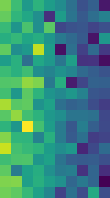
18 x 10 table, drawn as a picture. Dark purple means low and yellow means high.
The top middle is the roughest part. There are no regular stripes. Fine speckle covers the field. Values rise toward the left.
